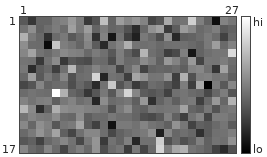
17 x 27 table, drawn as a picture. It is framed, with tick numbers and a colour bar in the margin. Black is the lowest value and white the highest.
Seam: none. Slope: none. Mirror symmetry: none. Stripes: none.
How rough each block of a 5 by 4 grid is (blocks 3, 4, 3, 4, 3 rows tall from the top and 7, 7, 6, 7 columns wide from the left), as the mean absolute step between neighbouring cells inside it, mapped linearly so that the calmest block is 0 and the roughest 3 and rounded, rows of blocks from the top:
0231 / 2001 / 1302 / 0001 / 0030
